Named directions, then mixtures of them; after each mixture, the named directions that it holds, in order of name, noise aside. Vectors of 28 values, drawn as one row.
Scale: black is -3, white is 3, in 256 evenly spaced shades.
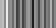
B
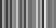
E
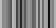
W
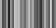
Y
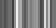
E, W, Y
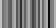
W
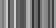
B, W, Y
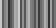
W, Y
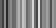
B, E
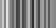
B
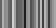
B, E, W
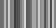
B, E, Y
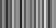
B, E, W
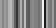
E, Y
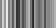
B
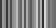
E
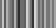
B, E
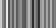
B, Y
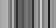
B, W, Y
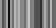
Y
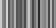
B, W, Y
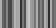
E, W, Y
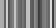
B, E, Y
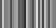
B, E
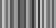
B, E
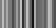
B, E, W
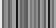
E, W
